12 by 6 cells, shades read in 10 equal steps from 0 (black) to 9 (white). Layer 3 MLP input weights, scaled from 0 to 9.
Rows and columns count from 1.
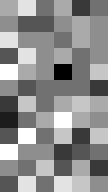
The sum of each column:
59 70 56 60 57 57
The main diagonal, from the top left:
6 3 5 6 4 2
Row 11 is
5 4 7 3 6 2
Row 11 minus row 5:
-4 -2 2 3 2 -5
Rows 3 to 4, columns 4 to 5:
4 6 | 6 4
